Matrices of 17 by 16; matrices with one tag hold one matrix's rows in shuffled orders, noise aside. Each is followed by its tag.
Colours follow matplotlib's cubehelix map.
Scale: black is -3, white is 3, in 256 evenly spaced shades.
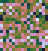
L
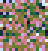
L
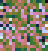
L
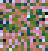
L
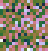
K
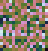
L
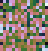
L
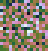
K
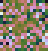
L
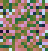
L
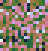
K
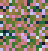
L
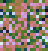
L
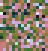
K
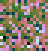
K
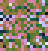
L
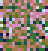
L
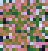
L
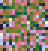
L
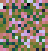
K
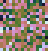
L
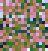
L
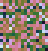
L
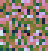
K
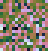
K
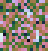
K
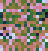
L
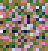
K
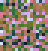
K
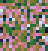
L
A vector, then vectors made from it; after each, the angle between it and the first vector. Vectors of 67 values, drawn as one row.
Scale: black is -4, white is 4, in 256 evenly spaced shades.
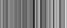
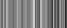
nearly opposite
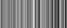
nearly opposite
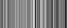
nearly opposite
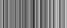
nearly parallel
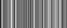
orthogonal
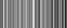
nearly opposite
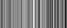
nearly opposite
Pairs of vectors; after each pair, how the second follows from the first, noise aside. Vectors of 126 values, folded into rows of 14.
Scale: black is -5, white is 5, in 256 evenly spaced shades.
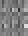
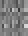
copied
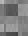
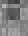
wrapped around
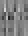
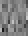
wrapped around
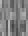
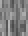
copied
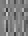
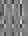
reversed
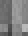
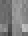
copied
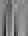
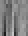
copied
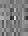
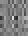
reversed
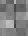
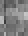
wrapped around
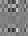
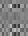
reversed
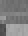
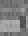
wrapped around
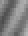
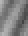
reversed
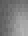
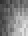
scaled up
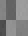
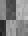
scaled up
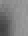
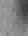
reversed
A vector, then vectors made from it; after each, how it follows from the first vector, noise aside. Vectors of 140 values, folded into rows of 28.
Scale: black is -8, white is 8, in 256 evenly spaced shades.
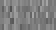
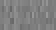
shrunk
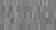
shrunk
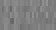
shrunk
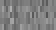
negated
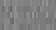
shrunk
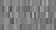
copied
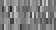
scaled up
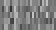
scaled up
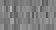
negated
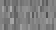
negated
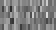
scaled up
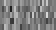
scaled up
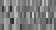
scaled up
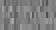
negated
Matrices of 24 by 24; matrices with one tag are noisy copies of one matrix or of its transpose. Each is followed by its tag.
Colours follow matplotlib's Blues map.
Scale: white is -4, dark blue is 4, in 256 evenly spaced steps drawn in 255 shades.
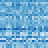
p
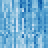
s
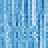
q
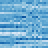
q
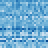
p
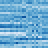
q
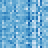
p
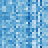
p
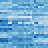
s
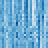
q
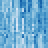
s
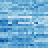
s
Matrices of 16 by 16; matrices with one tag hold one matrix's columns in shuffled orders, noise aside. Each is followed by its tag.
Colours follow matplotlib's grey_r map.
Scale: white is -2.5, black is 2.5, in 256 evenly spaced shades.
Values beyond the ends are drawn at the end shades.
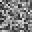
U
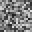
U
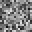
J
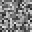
U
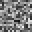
U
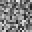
J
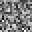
J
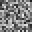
U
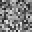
J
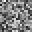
U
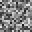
U
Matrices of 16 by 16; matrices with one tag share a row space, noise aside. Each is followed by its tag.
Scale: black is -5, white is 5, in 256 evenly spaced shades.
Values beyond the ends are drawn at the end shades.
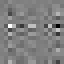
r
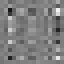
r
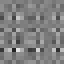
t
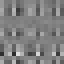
t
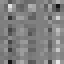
r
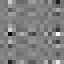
r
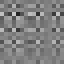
t
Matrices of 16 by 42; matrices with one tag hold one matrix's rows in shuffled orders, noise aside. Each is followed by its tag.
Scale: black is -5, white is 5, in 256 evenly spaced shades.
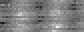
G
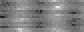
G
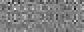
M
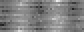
G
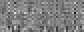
M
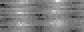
G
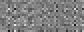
M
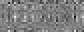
M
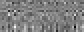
M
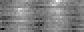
G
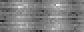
G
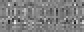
M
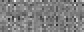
M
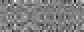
M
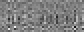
M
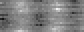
G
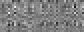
M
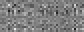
M
